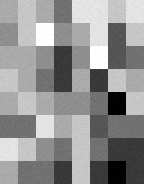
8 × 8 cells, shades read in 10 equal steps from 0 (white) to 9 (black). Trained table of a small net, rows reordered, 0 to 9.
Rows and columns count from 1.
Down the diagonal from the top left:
3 2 4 7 4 6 7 7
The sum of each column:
24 24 25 42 21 32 46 32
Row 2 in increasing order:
0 1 2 2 3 4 4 6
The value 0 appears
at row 2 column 3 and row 3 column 6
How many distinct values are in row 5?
5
